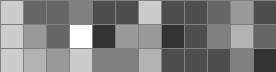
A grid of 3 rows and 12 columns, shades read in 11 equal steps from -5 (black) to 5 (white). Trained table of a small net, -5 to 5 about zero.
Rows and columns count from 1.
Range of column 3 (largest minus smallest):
2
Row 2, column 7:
1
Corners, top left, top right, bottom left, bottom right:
3 -2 3 -3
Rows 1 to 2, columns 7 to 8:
3 -2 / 1 -3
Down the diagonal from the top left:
3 1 1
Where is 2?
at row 2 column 11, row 3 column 2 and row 3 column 7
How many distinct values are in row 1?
5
